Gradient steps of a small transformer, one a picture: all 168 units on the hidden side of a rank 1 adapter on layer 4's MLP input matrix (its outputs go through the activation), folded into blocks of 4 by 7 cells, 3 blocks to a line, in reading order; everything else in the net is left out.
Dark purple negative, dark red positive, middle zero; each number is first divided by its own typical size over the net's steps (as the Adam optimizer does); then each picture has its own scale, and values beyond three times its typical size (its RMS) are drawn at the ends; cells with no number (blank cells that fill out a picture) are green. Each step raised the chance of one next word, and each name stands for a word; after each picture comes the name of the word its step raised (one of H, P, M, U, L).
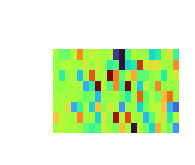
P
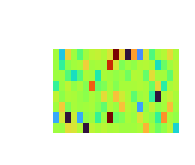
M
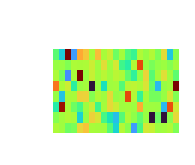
M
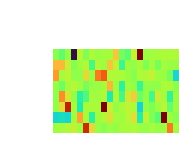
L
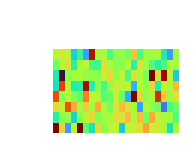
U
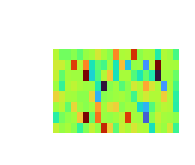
P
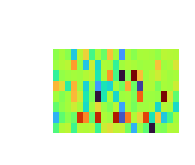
P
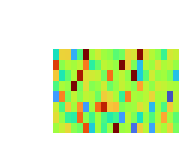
L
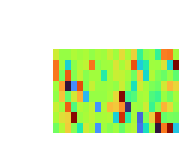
U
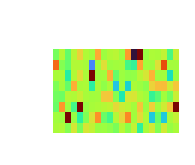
M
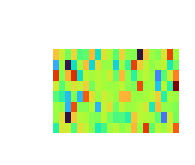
L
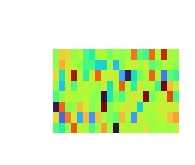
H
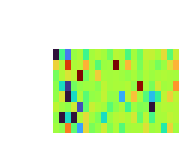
M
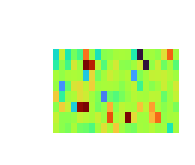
L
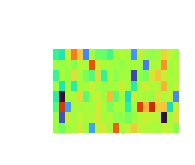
L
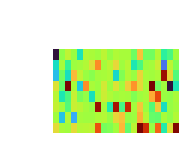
U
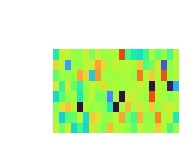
U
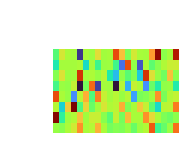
P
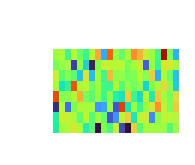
U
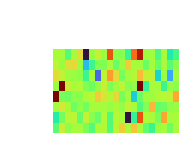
L
